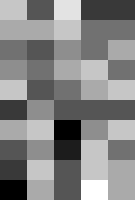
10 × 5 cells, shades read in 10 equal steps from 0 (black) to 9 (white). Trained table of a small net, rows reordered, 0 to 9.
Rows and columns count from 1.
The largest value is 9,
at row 10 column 4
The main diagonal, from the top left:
7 6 5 7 7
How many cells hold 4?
8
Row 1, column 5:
2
